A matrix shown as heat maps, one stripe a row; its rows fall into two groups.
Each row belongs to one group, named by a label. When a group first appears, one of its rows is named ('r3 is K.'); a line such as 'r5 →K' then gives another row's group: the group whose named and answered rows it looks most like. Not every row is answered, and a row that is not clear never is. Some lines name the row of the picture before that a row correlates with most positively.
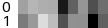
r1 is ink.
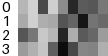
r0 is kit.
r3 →ink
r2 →ink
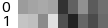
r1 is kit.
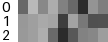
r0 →kit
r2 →ink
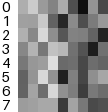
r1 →ink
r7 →ink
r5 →ink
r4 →kit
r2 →ink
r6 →kit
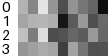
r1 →ink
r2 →ink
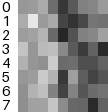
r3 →kit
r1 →kit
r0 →ink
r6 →ink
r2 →ink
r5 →ink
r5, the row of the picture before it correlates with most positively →3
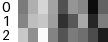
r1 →ink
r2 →ink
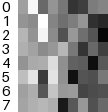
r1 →ink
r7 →ink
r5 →kit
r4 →kit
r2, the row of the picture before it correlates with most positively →2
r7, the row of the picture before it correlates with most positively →1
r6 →kit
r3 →kit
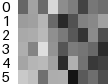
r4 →ink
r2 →kit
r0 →kit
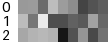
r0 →kit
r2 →ink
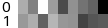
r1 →kit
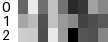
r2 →kit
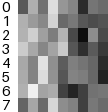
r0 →kit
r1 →kit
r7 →kit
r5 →ink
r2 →kit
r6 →kit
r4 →ink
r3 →kit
